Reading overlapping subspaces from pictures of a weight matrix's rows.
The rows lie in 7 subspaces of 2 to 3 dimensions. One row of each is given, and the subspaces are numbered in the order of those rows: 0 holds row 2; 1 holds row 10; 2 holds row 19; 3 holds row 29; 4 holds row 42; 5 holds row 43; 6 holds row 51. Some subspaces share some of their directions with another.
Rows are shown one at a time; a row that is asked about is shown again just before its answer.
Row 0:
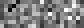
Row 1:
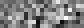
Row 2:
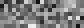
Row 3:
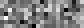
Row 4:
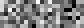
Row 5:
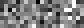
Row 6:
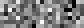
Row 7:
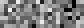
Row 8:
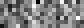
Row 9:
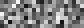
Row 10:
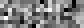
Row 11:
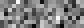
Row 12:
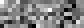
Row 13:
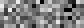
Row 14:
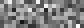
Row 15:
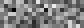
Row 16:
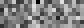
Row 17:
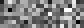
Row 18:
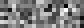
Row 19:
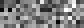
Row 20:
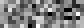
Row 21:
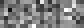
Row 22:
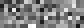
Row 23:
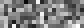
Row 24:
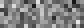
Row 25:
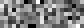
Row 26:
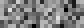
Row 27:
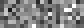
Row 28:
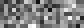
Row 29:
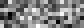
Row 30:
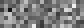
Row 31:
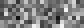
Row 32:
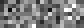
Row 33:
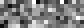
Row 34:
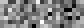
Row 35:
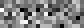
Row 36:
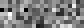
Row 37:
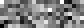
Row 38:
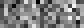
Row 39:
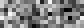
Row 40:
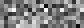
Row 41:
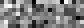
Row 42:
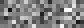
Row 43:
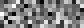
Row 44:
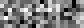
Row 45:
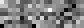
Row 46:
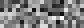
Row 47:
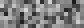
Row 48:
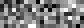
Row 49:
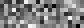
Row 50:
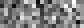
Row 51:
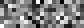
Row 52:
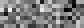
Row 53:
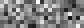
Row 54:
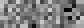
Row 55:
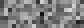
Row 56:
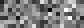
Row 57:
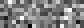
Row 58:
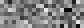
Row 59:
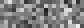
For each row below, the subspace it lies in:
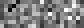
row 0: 5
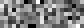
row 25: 4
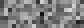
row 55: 4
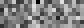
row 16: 6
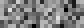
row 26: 5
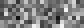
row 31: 5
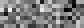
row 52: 2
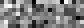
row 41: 6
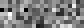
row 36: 3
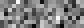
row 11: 5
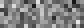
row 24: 1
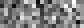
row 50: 1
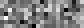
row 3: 1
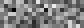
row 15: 0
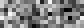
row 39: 3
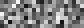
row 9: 5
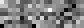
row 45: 6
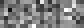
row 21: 1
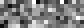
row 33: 6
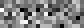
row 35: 1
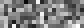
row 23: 4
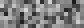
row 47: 1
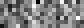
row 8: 6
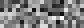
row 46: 2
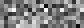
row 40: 0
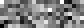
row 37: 6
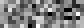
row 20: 5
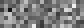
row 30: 3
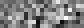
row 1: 5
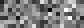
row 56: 6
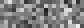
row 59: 4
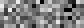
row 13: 2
